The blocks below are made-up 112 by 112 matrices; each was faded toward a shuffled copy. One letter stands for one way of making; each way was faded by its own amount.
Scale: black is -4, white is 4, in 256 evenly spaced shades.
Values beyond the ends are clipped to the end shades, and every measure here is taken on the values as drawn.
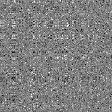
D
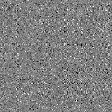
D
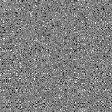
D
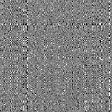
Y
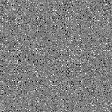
D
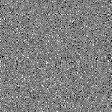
D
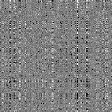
Y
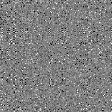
D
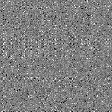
D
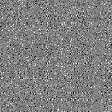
D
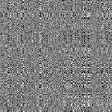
Y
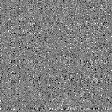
D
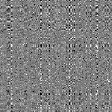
Y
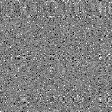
D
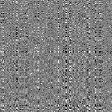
Y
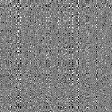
Y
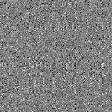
D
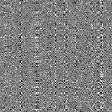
Y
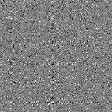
D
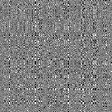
Y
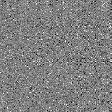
D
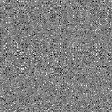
D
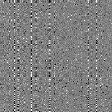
Y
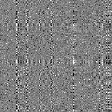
Y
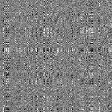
Y
